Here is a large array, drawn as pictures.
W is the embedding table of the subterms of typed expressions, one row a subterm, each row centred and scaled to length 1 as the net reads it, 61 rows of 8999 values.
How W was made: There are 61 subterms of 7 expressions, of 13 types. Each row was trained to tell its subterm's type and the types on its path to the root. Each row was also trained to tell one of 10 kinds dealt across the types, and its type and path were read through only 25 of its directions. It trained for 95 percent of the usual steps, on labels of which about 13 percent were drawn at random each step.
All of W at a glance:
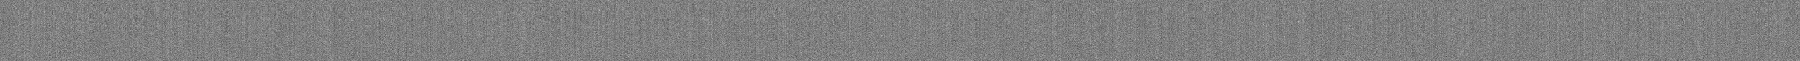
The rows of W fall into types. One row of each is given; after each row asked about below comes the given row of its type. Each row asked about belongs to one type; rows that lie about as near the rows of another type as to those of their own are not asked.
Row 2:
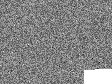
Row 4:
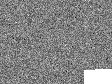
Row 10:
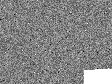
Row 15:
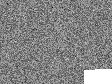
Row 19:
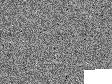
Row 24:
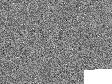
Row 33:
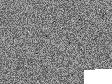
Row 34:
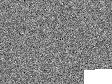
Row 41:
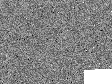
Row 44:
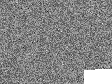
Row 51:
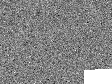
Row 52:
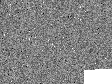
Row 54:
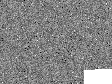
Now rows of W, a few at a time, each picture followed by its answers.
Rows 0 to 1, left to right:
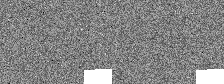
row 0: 52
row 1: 44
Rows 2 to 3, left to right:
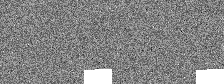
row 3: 33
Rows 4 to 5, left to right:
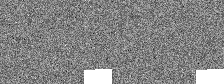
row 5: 51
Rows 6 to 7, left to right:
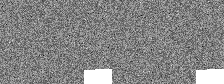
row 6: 4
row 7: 24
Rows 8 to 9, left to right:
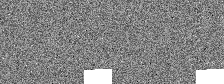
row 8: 24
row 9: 24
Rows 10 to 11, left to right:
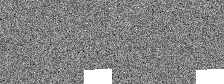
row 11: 2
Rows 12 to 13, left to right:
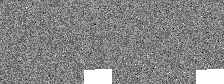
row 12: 44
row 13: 41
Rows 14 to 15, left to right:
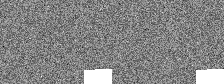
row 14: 2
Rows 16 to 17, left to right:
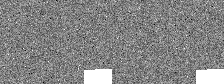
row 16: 2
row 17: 34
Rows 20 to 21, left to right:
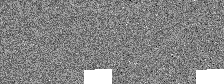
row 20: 44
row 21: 41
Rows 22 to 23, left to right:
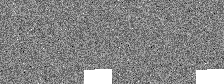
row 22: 15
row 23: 19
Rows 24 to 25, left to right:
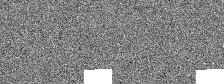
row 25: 2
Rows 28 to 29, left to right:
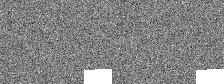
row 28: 54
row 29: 51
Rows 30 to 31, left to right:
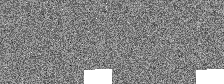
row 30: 2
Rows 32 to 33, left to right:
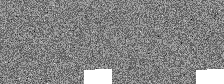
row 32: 15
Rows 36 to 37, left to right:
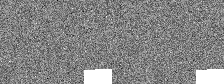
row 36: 4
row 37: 44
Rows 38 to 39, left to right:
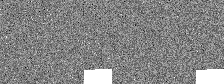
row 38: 10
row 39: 54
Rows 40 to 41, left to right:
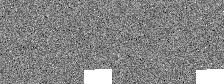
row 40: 34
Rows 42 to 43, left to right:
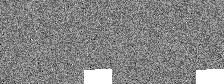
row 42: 44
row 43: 33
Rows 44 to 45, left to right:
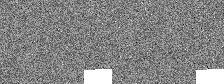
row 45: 15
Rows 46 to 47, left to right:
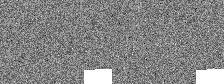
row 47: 52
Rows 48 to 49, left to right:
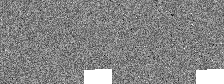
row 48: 54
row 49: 33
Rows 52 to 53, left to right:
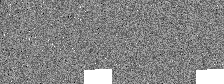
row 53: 33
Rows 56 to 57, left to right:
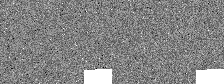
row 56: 52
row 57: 10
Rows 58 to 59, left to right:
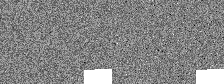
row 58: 24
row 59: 51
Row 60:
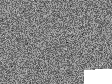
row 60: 4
